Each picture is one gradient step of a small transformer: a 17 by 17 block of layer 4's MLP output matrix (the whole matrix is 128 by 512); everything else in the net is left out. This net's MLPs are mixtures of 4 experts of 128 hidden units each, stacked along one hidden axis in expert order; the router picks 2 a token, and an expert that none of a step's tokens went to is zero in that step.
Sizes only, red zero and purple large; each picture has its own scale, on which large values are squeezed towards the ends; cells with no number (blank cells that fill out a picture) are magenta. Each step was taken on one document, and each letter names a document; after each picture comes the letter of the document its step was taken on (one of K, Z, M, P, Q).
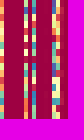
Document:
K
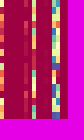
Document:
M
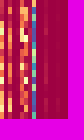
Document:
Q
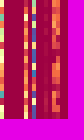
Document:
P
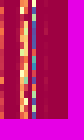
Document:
Q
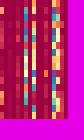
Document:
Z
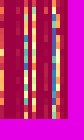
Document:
Z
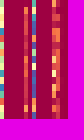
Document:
P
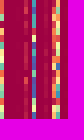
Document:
P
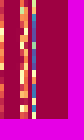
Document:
Q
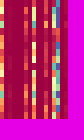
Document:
M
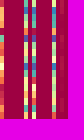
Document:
K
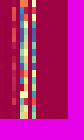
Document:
Q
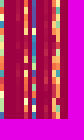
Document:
P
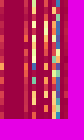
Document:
M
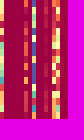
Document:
P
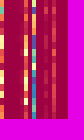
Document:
Q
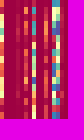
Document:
M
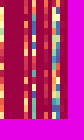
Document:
M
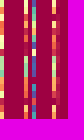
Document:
P
